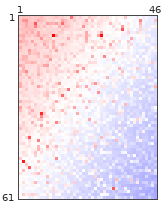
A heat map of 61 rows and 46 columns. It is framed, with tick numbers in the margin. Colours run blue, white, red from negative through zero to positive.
Mirror symmetry: none. Slope: up to the top left. Ninth with the highest average: top left. Grain: fine. Ninth with the lowest average: bottom right.
